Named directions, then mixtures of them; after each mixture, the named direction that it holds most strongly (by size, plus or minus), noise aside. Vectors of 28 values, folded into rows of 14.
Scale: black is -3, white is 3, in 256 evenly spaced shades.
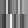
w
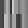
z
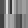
z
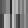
z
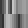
z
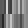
w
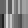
w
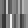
w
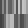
w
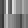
z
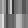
z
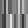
w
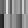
z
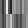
w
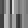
z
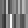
w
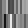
w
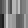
z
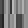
z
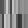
z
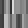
z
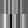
w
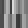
z
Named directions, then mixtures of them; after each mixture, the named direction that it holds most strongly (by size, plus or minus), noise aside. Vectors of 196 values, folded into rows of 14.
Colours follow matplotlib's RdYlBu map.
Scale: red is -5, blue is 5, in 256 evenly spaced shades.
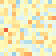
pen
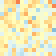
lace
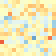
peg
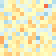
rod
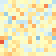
rod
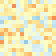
pen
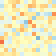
rod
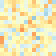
rod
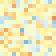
pen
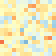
peg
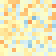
lace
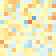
lace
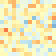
pen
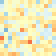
rod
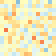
pen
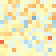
peg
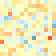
peg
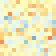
peg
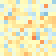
rod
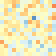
lace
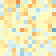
lace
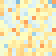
lace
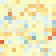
peg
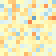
rod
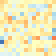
peg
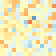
lace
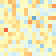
pen
